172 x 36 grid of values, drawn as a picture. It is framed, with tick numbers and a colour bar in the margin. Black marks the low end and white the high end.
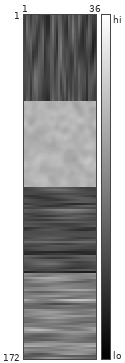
It is made of 4 by 1 panels. Panel 1,1: low, streaked downward. Panel 2,1: high, blotchy, faint in contrast. Panel 3,1: low, streaked across. Panel 4,1: middling, streaked across.
